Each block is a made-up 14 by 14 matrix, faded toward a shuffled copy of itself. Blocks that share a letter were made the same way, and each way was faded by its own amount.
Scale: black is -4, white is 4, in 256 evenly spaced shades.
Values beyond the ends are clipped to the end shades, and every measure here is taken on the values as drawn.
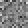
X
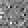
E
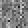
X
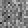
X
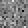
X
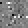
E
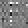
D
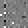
D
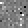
E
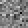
X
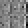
D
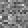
X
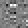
D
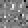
E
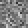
X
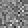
X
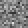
X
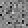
E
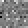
E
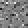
E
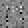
E
